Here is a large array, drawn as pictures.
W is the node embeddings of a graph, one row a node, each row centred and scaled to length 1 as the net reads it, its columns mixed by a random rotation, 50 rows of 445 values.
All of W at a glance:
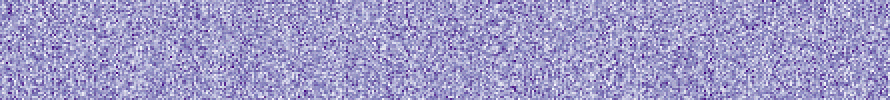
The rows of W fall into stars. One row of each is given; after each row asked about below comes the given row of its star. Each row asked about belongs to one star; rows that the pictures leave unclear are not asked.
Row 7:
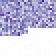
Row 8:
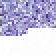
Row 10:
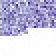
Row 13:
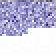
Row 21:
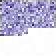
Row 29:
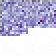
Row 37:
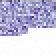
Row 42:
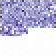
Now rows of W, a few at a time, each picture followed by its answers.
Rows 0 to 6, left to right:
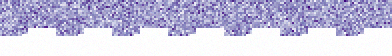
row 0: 37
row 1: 8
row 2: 7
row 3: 21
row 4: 8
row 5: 21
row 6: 8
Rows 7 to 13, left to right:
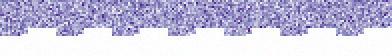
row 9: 10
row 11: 42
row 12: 10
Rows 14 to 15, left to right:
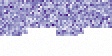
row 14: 13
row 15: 42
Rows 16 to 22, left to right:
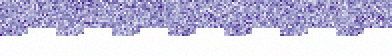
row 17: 13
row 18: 10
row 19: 42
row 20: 8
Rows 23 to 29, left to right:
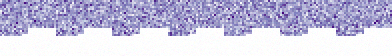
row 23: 7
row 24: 21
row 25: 37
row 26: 21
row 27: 10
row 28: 42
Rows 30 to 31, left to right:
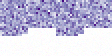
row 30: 37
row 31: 7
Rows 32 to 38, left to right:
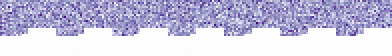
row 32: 10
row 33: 10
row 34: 8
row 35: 13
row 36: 29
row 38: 29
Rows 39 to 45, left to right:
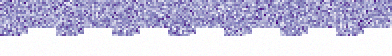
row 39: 21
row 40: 7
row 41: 42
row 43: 37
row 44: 7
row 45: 21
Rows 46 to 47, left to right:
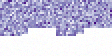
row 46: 21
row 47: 29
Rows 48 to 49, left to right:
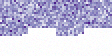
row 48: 37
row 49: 7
